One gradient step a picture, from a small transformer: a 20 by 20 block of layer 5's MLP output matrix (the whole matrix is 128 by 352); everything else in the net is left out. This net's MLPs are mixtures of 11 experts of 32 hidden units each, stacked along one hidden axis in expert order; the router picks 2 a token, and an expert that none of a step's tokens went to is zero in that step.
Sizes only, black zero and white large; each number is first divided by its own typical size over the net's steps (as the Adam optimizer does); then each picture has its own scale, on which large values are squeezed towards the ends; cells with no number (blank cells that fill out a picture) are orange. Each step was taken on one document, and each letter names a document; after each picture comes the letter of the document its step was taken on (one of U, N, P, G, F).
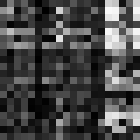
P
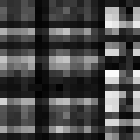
P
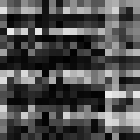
P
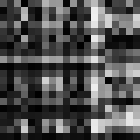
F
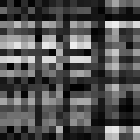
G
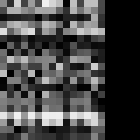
F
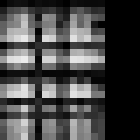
G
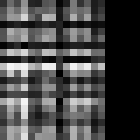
F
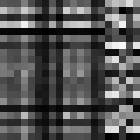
P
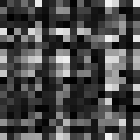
P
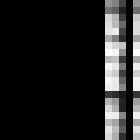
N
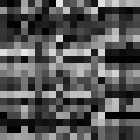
F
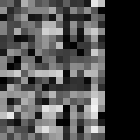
F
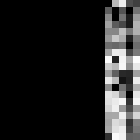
N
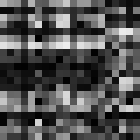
N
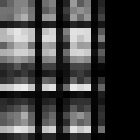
G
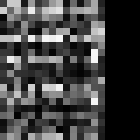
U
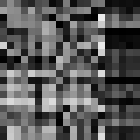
G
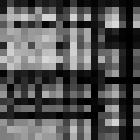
G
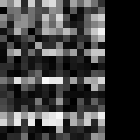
U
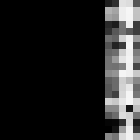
N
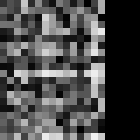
F
